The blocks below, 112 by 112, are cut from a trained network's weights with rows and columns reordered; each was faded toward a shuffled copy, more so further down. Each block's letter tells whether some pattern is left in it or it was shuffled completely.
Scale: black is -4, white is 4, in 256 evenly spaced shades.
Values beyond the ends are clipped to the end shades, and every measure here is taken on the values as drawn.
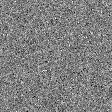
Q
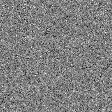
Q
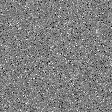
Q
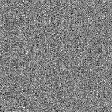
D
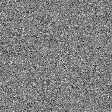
Q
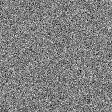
Q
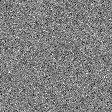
Q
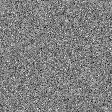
Q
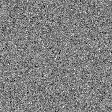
Q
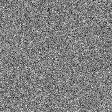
D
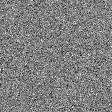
Q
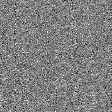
D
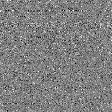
D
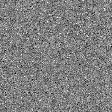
D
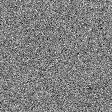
Q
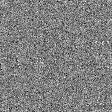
D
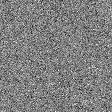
Q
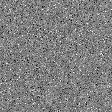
Q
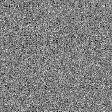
D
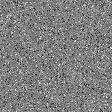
Q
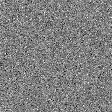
Q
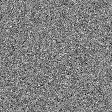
Q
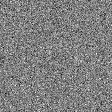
D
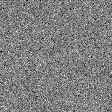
Q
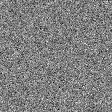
Q
